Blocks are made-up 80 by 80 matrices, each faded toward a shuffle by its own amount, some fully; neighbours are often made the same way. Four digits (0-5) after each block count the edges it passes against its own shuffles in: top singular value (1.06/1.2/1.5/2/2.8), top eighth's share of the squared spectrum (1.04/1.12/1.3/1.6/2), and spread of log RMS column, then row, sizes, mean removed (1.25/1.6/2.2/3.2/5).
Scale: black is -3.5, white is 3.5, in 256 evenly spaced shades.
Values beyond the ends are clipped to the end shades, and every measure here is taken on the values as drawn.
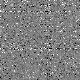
2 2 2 2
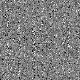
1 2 3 0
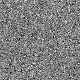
1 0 0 0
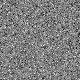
0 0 0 0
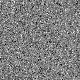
0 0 0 0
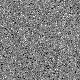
0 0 0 0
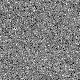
0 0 0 0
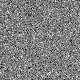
0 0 0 0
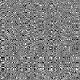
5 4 3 3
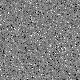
1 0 0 0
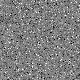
1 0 0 0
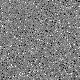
1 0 0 0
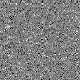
4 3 2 1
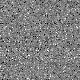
3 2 0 0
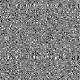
4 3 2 2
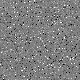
2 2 0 1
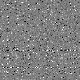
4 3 1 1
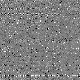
4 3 1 2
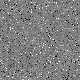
1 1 0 0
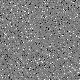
0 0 0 0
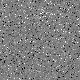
0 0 0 0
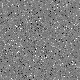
1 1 0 0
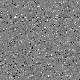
3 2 0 1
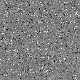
2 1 0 1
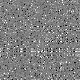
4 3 1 2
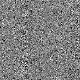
1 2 3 0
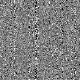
1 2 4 0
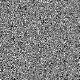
0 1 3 0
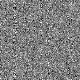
1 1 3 0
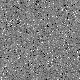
1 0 0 0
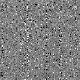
3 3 3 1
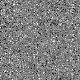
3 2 2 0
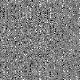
3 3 3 1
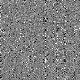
3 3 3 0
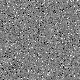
1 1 0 0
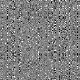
4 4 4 1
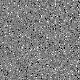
2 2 2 0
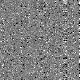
3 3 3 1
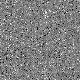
2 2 1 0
